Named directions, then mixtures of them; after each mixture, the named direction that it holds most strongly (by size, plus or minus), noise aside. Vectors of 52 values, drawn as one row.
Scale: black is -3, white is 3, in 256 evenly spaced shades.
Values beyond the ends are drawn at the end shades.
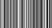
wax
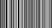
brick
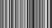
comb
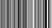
comb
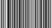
brick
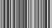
comb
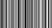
wax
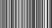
comb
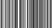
comb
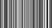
wax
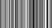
comb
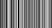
brick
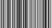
wax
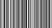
comb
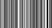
wax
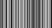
comb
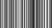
wax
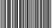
brick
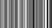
comb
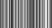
comb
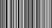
brick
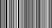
brick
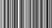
wax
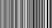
comb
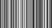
wax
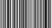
comb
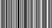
brick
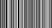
brick
